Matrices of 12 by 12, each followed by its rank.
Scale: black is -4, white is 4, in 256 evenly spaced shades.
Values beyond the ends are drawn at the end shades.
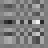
one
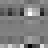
one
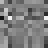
two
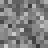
full rank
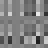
one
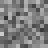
full rank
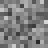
full rank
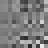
two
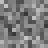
full rank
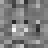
two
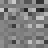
two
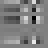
one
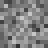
full rank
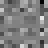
two
